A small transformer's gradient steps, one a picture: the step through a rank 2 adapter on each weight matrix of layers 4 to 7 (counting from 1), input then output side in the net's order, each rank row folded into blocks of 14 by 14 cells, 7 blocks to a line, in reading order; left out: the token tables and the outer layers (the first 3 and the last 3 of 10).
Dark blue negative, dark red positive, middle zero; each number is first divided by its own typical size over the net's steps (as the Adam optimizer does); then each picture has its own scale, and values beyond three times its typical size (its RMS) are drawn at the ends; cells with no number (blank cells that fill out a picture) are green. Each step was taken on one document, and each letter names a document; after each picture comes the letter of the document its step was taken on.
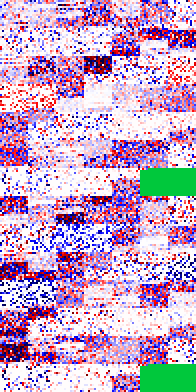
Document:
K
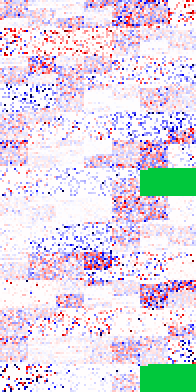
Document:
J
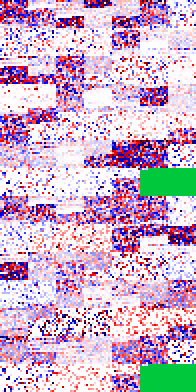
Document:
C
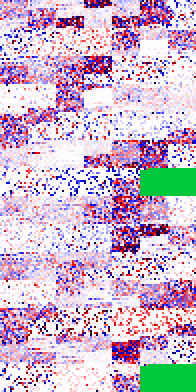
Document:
C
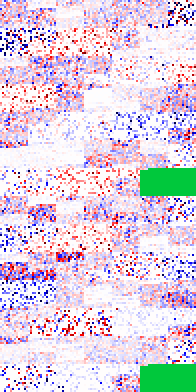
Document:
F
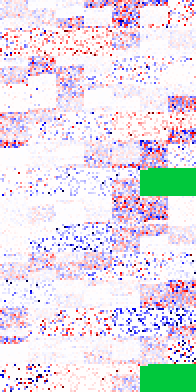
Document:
J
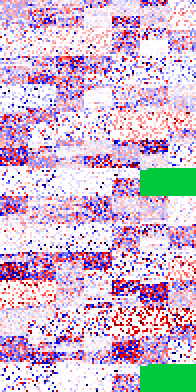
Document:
C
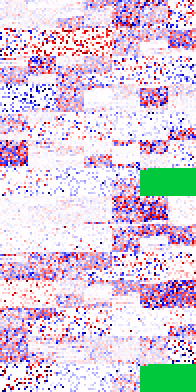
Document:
J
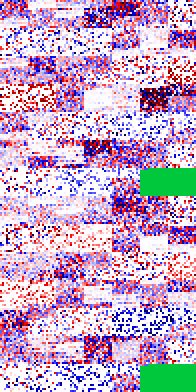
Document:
K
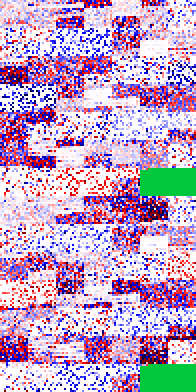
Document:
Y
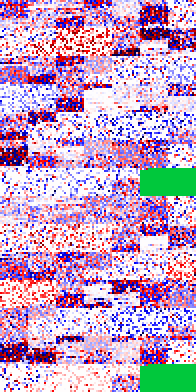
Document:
K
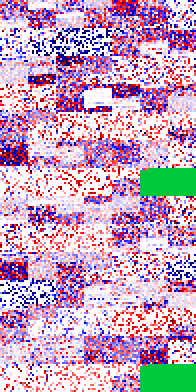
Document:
K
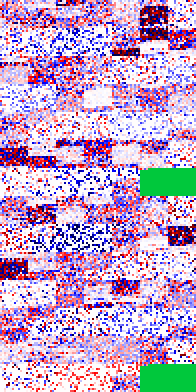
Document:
K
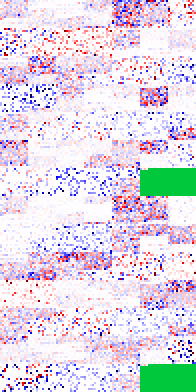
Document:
J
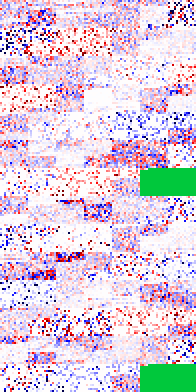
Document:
F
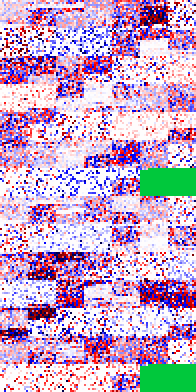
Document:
Y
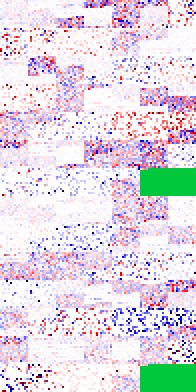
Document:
J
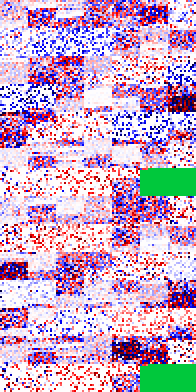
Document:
K
